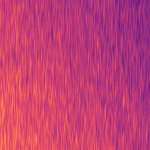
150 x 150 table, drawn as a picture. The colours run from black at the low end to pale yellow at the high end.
Histogram: bell-shaped. Ninth with the lowest average: top right. Grain: streaks running down. Slope: up to the bottom left.
